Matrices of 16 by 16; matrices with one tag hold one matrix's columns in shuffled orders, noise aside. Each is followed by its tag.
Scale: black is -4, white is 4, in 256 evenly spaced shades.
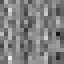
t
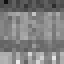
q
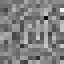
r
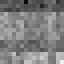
q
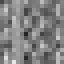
t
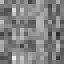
t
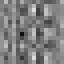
t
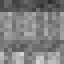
q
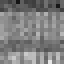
q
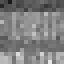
q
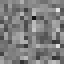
r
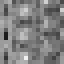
t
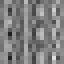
t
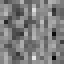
t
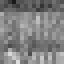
q
